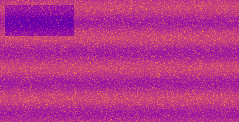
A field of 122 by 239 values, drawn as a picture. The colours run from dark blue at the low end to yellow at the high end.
In the top left lies a patch that is lower than the rest. On average the colour sits 40% of the way up the scale. Stripes running across repeat 4 times from top to bottom. The top left is the ninth with the lowest average.
